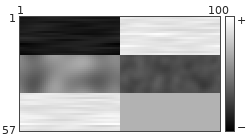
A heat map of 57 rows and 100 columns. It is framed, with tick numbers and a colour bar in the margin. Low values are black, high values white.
It is made of 3 by 2 panels. Panel 1,1: very low, streaked across, faint in contrast. Panel 1,2: very high, streaked across, faint in contrast. Panel 2,1: middling, smooth. Panel 2,2: low, blotchy, faint in contrast. Panel 3,1: very high, streaked across, faint in contrast. Panel 3,2: high, flat.
